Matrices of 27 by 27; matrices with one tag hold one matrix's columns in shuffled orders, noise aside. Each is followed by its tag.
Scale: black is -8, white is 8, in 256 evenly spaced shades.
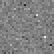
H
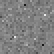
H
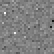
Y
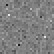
H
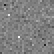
H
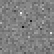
Y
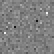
Y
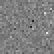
Y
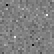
H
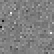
Y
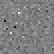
Y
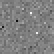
Y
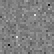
H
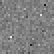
H
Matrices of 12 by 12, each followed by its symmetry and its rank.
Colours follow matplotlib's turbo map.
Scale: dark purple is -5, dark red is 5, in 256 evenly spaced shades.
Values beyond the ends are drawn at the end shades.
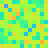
symmetric, full rank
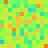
neither, full rank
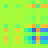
neither, rank one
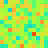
neither, full rank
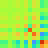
symmetric, rank two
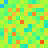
symmetric, full rank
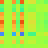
neither, rank one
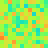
neither, full rank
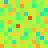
neither, full rank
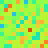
symmetric, full rank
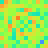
symmetric, full rank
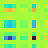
neither, rank one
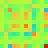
symmetric, rank two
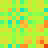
symmetric, rank two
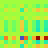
neither, rank one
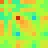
symmetric, rank two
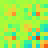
symmetric, rank two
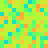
neither, full rank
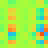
neither, rank one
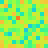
symmetric, full rank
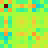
symmetric, rank two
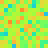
symmetric, full rank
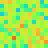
neither, full rank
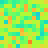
neither, full rank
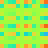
neither, rank one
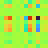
neither, rank one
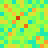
symmetric, full rank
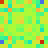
symmetric, rank two
